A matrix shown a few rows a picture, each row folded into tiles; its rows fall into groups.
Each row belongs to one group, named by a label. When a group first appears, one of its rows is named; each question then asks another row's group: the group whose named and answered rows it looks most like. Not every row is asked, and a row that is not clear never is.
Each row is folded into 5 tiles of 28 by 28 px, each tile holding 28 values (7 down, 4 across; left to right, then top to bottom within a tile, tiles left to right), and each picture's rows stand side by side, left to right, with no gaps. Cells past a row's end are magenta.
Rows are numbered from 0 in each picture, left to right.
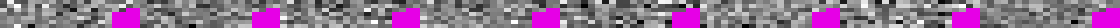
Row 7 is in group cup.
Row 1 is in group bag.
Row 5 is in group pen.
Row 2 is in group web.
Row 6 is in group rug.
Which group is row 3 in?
web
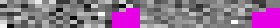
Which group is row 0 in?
bag
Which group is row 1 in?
web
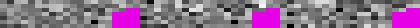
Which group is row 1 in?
cup
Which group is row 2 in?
bag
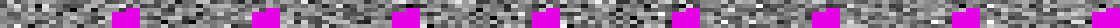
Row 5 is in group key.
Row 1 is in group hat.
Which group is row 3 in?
bag
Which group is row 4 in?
bag
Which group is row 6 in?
web
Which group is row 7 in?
web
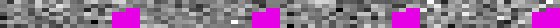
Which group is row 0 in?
cup
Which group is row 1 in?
web
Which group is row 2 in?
bag
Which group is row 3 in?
pen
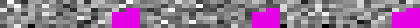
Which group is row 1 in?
key
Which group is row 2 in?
pen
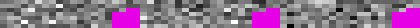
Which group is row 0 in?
key
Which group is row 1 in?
web
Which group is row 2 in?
bag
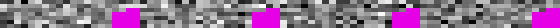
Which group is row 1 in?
rug
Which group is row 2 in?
bag
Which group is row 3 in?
hat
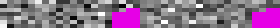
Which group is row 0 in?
bag
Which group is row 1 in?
key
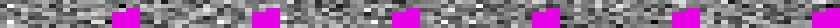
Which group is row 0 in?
web
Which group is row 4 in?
cup
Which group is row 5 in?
key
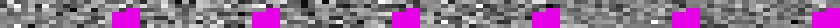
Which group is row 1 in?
rug
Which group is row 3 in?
key
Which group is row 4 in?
web
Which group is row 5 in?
cup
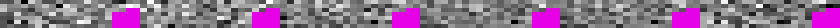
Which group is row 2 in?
cup
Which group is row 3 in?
cup
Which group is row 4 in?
cup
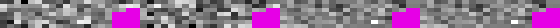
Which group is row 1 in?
bag
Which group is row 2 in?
web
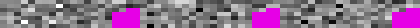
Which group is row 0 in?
key
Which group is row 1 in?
bag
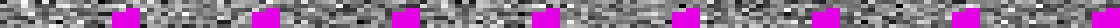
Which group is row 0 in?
rug
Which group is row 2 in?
key
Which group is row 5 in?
web
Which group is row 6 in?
hat
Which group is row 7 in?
key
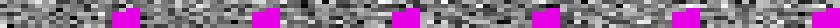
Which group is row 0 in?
bag
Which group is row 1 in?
cup
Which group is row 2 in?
bag
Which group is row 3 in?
key
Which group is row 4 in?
hat
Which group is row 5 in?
rug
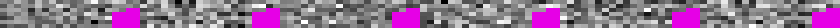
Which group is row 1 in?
rug
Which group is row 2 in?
key
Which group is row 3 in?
hat
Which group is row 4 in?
web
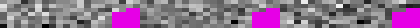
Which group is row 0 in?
pen
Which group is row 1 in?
cup
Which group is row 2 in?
key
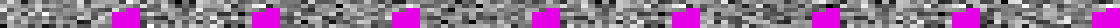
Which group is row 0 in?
pen
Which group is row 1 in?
rug
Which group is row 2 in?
hat
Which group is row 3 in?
hat
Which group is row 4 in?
rug
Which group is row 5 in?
key
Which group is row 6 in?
rug
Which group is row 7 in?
hat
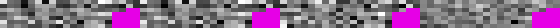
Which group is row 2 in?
bag
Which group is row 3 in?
cup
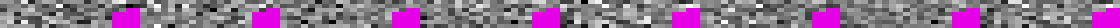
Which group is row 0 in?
key
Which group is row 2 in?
hat
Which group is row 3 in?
cup
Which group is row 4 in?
hat
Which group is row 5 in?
key
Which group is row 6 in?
cup
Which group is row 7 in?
hat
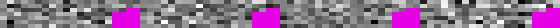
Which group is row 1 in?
key
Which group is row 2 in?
cup
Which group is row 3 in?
rug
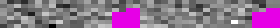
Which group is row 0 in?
bag
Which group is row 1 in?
web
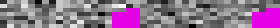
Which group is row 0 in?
rug
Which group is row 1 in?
bag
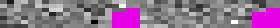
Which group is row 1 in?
web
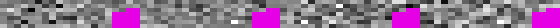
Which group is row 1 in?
web
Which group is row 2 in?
key
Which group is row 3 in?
hat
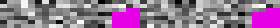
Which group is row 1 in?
rug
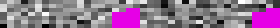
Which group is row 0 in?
pen
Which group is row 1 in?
bag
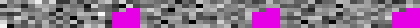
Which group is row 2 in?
hat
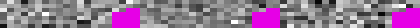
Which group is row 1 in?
web
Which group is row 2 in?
rug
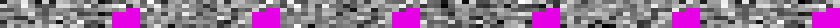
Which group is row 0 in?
rug
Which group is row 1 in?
pen
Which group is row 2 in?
pen
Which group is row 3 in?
bag
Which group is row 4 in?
pen
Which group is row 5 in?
rug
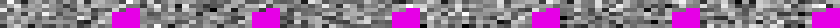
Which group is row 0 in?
pen
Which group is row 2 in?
hat
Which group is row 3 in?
pen
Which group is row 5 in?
rug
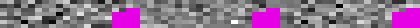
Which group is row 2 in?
hat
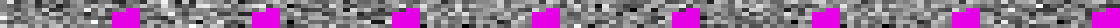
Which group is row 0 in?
web
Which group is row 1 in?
rug
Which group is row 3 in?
pen
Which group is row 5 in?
cup
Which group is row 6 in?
pen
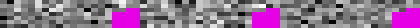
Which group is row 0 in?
cup
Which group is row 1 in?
rug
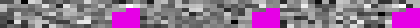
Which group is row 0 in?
hat
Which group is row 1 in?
cup
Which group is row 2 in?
rug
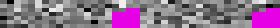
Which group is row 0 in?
cup
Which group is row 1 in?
key
